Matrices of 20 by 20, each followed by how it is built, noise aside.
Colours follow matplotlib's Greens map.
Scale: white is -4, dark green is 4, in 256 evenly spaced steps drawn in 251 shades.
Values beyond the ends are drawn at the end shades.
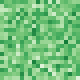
noise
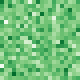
noise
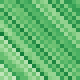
Toeplitz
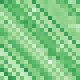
Toeplitz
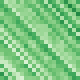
Toeplitz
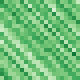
Toeplitz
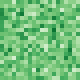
noise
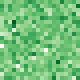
noise
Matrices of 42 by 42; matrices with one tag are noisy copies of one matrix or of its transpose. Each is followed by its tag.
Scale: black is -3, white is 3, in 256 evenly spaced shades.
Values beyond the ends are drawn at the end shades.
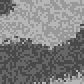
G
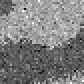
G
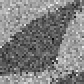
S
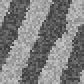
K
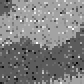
G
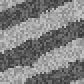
K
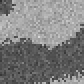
G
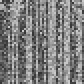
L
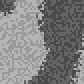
G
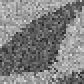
S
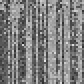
L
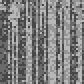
L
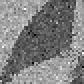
S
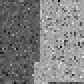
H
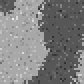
G
